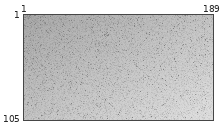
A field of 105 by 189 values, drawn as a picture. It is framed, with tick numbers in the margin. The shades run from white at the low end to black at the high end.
Mirror symmetry: none. Odd rows or columns: none. Ninth with the lowest average: bottom right. Ninth with the highest average: top left. Slope: up to the top left.
